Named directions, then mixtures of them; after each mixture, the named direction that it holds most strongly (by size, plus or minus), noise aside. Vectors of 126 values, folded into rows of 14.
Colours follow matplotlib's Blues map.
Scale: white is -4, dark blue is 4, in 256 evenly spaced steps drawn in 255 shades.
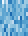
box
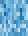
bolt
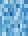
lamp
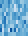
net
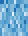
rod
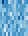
box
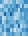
lamp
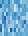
net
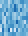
net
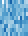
box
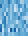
net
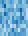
bolt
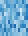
bolt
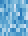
bolt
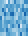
lamp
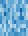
bolt
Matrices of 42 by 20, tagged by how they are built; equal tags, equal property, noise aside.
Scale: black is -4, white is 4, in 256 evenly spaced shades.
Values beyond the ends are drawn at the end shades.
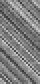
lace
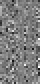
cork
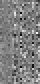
cork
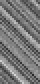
lace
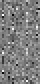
cork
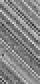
lace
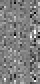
cork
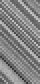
lace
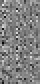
cork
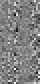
cork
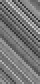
lace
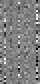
cork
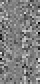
cork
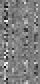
cork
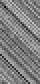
lace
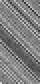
lace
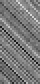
lace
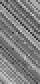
lace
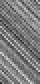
lace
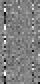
cork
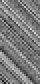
lace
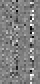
cork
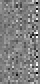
cork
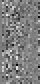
cork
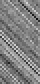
lace
